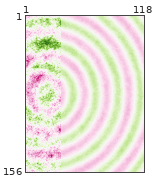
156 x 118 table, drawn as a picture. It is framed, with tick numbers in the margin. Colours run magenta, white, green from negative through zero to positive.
Rings spread out from the middle left. The right part is calmer, past a seam about 30% of the way across. The top left is the ninth with the highest average. There is no overall slope.
